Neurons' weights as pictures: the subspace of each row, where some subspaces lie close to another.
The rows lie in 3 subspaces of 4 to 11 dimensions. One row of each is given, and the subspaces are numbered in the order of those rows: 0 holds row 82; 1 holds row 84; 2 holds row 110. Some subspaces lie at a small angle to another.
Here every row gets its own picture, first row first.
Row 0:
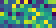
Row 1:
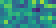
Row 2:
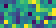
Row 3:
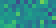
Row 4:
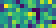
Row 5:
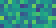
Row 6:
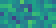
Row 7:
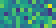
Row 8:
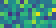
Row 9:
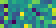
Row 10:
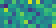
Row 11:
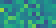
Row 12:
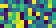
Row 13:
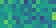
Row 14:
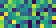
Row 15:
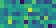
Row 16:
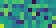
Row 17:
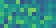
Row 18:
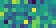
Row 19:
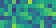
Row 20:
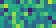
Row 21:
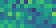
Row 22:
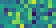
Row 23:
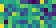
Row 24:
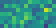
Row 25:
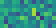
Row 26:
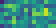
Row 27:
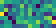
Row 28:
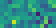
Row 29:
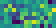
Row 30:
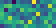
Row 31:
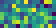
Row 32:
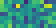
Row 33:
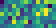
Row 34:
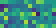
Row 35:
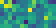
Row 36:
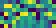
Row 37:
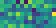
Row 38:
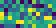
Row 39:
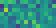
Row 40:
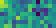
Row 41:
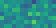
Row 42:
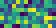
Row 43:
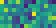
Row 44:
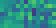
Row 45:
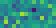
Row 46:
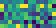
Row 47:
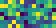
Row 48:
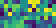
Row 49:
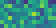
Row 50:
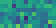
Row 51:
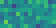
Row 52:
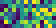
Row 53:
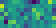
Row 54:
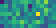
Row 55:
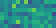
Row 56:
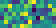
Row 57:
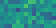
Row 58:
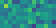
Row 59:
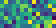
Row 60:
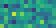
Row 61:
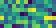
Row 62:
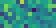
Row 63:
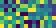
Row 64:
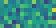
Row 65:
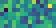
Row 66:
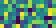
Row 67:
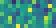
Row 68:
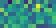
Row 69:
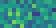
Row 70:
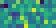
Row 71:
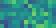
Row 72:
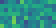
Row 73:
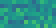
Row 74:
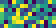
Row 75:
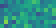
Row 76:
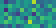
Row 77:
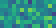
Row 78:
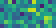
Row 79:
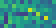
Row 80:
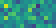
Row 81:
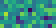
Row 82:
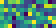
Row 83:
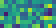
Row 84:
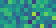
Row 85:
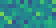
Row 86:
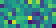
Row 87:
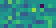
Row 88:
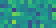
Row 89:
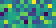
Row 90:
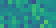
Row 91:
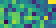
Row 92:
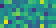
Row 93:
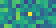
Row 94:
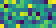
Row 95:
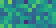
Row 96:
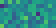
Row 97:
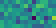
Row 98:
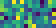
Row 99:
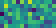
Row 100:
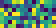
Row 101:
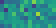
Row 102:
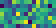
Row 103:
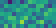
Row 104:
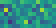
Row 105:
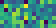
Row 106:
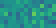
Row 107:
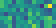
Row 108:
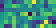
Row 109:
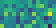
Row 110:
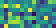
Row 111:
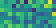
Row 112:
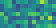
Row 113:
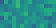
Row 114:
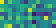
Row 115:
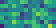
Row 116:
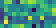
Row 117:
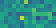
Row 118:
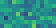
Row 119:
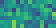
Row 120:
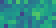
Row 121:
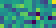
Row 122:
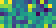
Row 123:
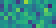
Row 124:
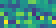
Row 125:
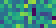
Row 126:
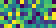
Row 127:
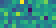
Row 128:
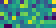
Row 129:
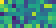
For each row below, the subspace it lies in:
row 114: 2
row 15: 2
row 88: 0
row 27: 0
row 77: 1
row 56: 0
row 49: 0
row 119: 1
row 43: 1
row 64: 1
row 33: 2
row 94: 0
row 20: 0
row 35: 0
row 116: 0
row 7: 1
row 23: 2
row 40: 2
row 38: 0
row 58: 0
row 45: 2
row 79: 2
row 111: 1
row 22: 1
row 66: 1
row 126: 1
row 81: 1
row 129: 1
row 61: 1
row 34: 2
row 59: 1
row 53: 0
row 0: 1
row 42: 1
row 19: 1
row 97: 0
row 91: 2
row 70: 2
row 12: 0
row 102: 0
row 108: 0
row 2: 0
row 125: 1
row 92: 0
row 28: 0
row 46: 0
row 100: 2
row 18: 0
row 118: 0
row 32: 1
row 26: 2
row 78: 2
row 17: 0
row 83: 1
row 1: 2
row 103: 0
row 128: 1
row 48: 0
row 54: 2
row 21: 1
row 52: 2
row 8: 1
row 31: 1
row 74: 0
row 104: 2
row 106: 1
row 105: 0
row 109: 1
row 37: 1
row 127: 2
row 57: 1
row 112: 2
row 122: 2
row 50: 1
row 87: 2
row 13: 1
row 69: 1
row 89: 2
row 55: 1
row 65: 2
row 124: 0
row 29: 0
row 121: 0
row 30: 0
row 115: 2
